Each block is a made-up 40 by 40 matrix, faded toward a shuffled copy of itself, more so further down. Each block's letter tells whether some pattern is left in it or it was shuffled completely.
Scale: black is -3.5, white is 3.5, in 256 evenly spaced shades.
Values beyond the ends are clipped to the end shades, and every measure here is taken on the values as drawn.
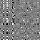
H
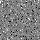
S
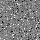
S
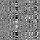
H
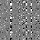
H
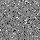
S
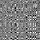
H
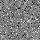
S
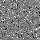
S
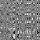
H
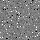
S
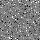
S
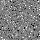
S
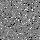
S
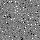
S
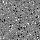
S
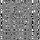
H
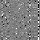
H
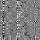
H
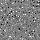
S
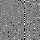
H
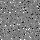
S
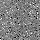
S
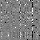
H
